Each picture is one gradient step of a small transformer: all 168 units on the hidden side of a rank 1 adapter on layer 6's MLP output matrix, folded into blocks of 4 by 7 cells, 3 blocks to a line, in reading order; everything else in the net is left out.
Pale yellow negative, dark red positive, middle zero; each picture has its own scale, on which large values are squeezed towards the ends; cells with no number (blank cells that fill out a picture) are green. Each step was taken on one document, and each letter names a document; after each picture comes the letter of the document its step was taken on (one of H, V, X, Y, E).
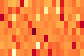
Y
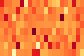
Y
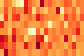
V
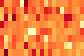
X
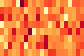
X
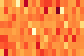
V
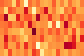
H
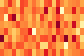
H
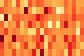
H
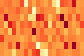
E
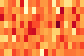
H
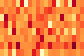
E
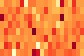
Y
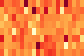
H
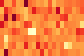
X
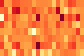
Y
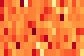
Y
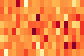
H
